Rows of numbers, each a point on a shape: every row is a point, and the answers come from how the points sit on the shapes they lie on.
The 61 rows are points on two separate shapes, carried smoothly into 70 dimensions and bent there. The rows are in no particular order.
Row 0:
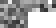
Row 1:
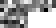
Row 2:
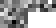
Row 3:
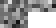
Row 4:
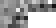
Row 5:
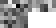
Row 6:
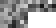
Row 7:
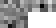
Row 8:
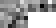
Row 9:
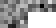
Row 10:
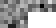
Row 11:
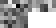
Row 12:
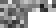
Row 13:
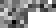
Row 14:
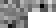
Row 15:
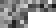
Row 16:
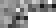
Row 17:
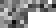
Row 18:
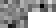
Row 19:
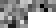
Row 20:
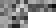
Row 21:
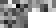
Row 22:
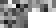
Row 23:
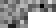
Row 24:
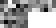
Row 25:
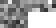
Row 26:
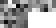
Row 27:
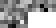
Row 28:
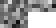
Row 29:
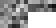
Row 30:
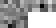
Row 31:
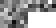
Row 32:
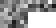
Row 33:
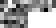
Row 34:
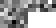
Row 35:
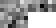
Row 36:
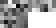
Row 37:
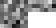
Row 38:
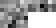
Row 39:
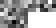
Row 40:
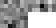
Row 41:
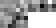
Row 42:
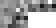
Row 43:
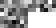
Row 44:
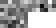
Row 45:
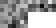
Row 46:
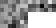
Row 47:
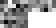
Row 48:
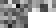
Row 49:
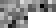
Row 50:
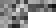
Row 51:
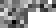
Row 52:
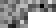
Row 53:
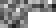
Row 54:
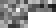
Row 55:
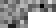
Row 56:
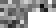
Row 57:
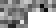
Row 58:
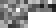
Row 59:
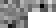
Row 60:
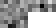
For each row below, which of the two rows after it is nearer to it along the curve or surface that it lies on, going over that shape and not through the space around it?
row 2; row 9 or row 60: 9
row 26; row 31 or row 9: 9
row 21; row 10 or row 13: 10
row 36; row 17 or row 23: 23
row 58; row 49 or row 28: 28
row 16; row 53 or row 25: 53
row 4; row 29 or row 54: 29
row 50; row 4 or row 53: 4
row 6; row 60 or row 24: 60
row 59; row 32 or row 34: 32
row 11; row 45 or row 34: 45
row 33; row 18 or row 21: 21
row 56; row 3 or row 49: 3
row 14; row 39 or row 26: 26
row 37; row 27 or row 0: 0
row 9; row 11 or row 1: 11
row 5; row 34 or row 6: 6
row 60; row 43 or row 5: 5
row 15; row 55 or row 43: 55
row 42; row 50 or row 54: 50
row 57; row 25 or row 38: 25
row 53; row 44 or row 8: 44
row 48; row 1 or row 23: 23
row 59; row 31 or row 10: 10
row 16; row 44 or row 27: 27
